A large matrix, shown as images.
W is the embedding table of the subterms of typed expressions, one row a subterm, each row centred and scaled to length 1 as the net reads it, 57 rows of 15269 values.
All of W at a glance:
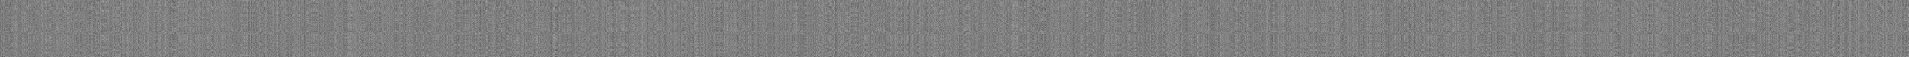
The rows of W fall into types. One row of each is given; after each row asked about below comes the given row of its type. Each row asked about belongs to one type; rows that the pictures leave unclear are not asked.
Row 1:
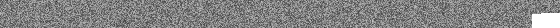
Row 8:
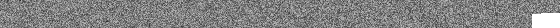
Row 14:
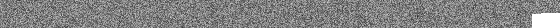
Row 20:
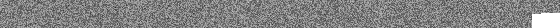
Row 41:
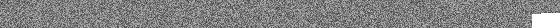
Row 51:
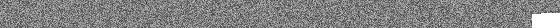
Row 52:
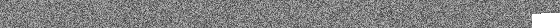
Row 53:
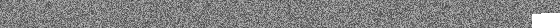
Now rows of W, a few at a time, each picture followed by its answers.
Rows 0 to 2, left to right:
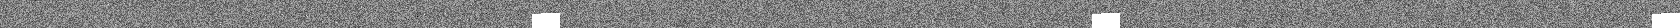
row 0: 14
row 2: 1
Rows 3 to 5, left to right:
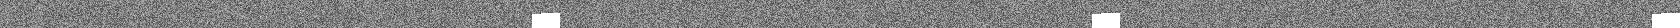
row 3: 20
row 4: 41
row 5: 51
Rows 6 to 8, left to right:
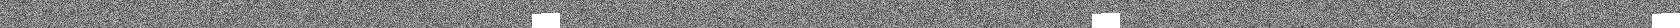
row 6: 41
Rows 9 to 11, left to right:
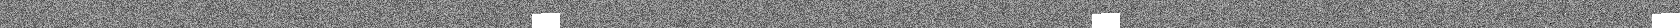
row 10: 1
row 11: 1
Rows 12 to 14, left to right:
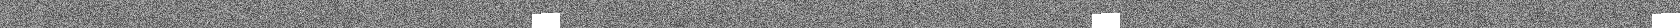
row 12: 20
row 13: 1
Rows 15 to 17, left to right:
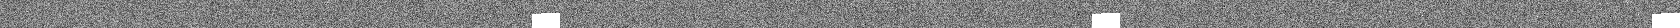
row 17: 51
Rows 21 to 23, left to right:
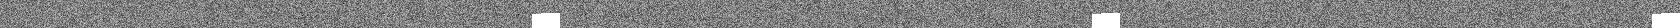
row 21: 8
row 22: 20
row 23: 53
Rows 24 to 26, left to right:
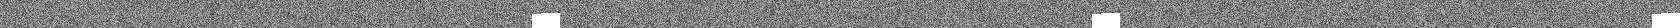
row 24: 14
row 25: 51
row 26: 41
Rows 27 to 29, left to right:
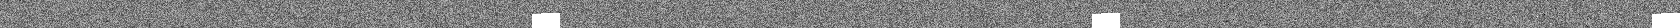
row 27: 8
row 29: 8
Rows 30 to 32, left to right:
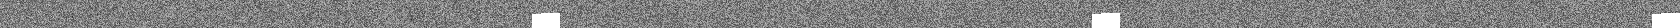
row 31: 20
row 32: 41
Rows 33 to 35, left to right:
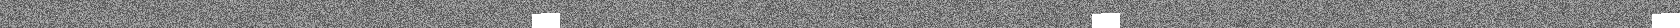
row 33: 41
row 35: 1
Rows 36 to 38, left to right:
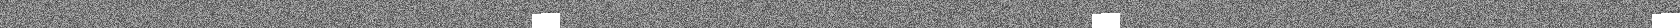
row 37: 53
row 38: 51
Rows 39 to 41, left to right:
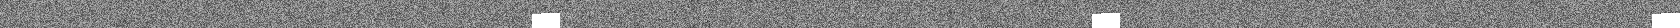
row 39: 1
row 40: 52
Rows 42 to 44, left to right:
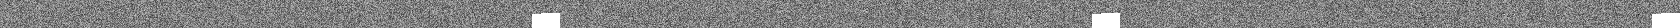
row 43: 51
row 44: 8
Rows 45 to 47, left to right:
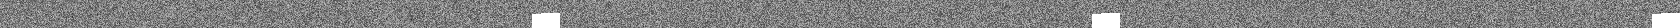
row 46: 53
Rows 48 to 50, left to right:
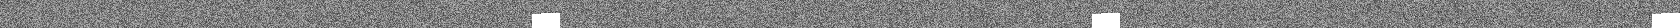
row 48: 41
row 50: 20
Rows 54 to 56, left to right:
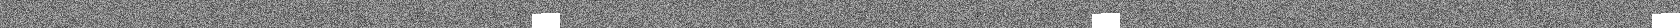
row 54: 14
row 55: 14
